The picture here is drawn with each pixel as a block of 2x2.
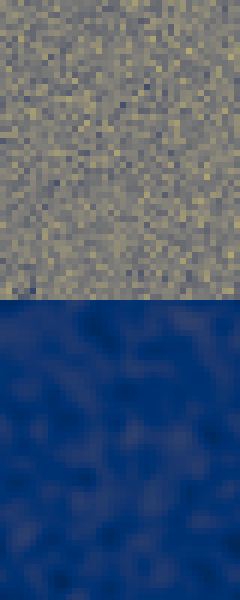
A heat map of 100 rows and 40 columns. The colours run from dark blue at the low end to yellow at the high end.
The table splits into 2 rows of 1 panel. Panel 1,1: middling, fine-grained. Panel 2,1: very low, blotchy, faint in contrast.
